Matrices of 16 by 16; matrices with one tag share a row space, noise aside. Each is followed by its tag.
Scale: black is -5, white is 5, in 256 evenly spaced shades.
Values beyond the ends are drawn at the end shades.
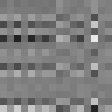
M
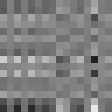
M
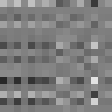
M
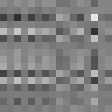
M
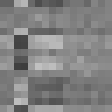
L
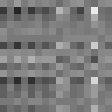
M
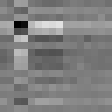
L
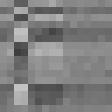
L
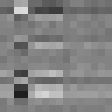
L
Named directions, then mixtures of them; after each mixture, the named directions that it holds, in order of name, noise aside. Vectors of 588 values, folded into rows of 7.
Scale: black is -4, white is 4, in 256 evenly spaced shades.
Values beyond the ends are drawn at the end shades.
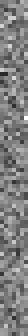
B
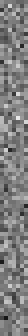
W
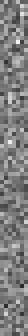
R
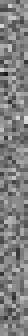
B, W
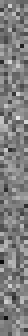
W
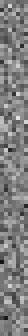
W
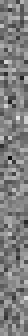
B, R, W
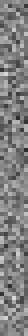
B, R, W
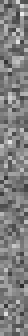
R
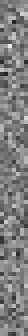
B, R, W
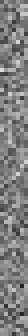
B, R, W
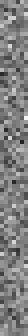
B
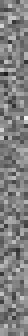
B, W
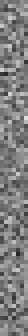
B, R, W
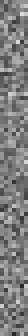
B, R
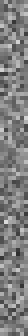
B, R, W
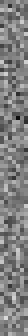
B, W
